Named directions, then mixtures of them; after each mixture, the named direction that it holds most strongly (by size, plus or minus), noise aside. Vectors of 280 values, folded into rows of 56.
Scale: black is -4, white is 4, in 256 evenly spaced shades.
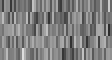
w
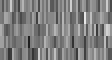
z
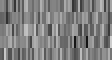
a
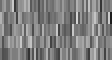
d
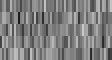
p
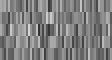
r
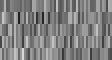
p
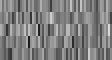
r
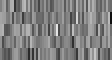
d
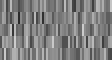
p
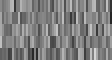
z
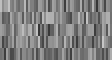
r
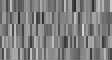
p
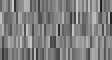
d
